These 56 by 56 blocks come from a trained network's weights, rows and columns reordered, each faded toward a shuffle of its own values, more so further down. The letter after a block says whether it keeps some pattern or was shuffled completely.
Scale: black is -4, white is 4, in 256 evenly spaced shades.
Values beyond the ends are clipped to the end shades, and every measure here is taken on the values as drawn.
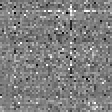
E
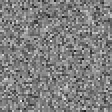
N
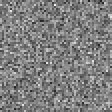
N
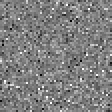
N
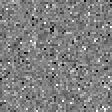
N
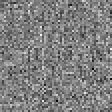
E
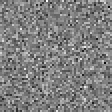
N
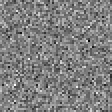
N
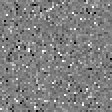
N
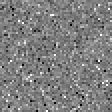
N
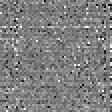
E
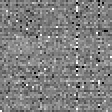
E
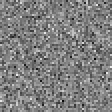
N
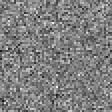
N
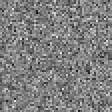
N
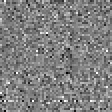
E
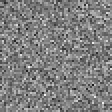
N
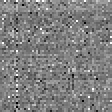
E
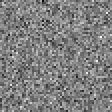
N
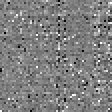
E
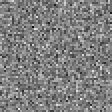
N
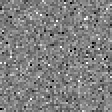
N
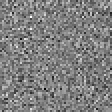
E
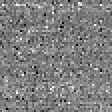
E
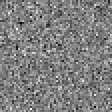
N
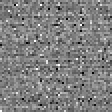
E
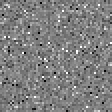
N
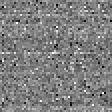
E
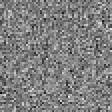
E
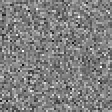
N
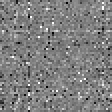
E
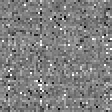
E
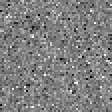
N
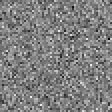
E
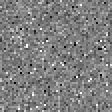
N
